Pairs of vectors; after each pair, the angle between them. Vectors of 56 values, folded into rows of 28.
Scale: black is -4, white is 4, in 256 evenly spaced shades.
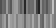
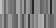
orthogonal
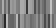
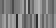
partly opposed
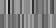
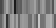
orthogonal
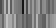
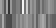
nearly opposite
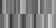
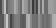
partly aligned
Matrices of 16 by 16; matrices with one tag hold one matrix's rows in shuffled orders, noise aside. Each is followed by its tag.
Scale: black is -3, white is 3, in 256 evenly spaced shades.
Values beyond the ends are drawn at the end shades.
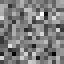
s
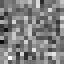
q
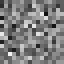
s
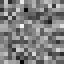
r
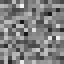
r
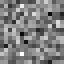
r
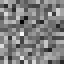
r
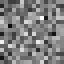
s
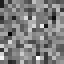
s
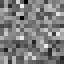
r
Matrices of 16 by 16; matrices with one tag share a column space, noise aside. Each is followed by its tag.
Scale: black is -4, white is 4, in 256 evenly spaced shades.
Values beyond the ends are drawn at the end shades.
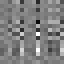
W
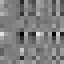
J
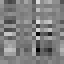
W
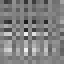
W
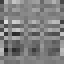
W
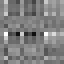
J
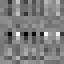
J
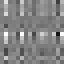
J
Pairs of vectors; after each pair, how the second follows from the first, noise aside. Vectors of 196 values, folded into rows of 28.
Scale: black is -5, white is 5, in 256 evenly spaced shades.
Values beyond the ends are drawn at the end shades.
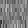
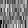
scaled up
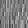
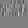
partly zeroed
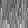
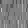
partly zeroed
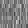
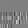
partly zeroed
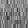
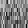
scaled up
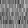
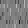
partly zeroed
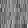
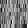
scaled up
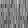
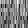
scaled up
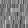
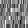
scaled up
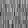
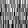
scaled up
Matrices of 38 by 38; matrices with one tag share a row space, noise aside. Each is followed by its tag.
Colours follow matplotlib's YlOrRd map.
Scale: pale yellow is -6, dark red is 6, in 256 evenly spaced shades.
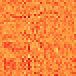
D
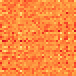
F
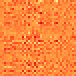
D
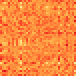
F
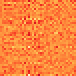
D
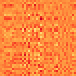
D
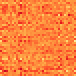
F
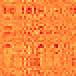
D
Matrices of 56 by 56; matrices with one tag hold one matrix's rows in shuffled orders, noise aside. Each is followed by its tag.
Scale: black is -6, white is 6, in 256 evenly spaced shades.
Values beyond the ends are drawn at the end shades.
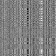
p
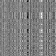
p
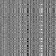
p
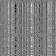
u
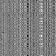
p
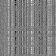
u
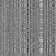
p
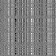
u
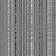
u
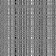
u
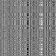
p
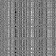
u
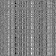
u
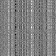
u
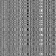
p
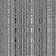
u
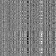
p
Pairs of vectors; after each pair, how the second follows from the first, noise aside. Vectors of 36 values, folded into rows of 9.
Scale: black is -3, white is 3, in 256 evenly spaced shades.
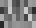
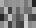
reversed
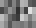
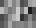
negated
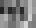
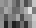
wrapped around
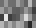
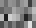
negated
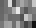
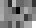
negated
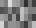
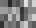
negated
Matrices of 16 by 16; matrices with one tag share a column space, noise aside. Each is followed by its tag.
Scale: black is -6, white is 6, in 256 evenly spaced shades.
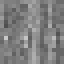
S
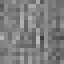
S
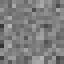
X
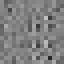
X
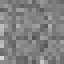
X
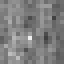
S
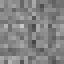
X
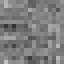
X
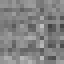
X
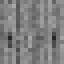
S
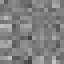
X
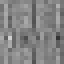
S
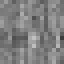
S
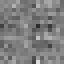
X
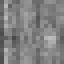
S
